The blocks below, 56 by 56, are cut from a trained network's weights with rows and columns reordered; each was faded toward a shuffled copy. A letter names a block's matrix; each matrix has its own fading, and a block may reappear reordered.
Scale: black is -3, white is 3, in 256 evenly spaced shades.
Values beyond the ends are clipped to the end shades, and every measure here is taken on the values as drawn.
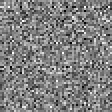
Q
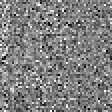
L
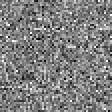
Q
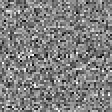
Q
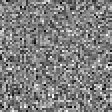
Q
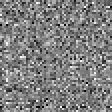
Q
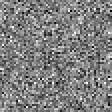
Q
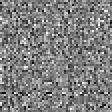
Q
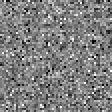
L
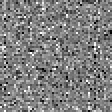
L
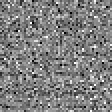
L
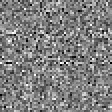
Q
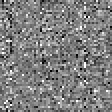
L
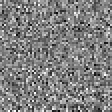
Q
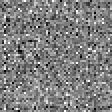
L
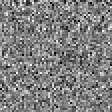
Q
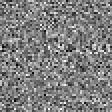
Q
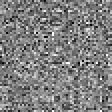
Q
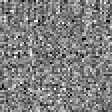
Q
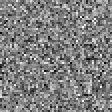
Q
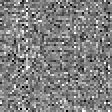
L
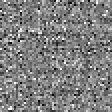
L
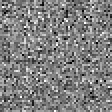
L
